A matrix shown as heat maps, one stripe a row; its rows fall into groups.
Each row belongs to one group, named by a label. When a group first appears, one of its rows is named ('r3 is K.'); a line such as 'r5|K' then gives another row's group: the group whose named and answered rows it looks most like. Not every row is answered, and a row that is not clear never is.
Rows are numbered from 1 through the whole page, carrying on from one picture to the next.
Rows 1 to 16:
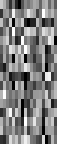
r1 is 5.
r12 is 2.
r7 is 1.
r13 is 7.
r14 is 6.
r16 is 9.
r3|1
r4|6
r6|9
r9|2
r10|1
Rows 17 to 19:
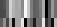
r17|9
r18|9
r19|1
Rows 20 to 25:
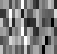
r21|7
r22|1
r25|6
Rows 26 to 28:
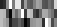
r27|5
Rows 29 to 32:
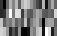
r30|7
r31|6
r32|2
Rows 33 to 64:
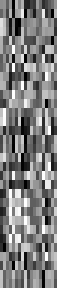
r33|1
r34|1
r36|5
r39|1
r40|6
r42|5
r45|2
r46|2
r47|2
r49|1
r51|2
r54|7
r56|7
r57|9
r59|7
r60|9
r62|1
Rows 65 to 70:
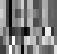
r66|5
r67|5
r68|2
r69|6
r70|7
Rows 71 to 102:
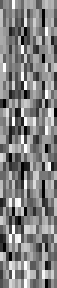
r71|6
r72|6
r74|2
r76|5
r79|5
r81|2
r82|9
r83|5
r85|2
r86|5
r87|9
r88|5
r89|2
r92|6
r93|7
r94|1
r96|6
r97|7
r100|9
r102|9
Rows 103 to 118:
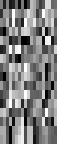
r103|2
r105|6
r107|2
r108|7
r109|5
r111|9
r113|9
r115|2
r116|1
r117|5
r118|5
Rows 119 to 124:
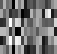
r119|1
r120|2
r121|7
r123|7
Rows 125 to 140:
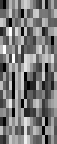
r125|9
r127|5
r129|1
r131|6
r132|9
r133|1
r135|1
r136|7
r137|1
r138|9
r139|6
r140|9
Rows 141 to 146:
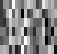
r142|7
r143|9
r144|1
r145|9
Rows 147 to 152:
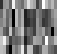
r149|1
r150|1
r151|2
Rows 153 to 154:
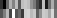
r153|9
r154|6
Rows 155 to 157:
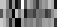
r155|5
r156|1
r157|5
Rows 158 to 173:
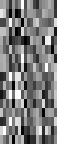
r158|5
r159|5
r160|7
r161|5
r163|1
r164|5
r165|2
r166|7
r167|1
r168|7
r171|7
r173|1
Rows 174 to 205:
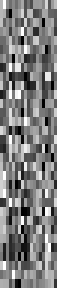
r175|5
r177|5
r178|7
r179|9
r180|1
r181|7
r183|1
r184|7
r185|6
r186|7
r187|9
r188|5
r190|9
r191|1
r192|6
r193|2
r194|5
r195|2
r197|2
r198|5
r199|2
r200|2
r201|2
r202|2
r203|2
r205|5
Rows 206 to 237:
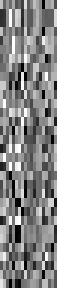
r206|6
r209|6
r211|6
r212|9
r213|7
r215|5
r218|9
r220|1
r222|7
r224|7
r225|5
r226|1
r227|1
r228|5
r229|2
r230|7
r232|5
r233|1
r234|2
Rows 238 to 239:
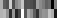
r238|1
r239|5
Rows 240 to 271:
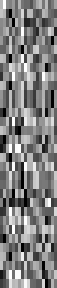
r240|2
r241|5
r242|1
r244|1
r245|7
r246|5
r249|5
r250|1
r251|1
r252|9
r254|5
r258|6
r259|7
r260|7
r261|1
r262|2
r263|7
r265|6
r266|9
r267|2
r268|5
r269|6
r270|7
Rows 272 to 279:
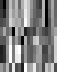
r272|9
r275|1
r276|7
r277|7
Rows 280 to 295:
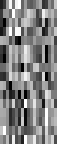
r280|7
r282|9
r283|7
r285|9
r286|9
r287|7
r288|9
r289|5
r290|2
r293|2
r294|2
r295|6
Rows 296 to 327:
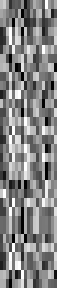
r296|2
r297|2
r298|1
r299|7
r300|7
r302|5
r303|5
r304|7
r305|1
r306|7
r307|6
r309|9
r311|7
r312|9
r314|9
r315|9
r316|2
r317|2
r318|6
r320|7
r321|7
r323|6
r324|7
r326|5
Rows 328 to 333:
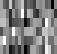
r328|1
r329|5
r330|2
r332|2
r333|2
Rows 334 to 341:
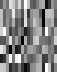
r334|9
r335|6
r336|6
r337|2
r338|7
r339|5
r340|7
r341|2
